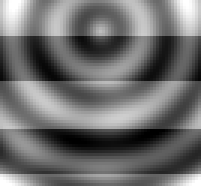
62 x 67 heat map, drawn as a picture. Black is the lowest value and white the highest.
Horizontal stripes repeat 2 times down the table. Concentric rings centre on the top middle. The histogram is bell-shaped. There are no lone odd cells.
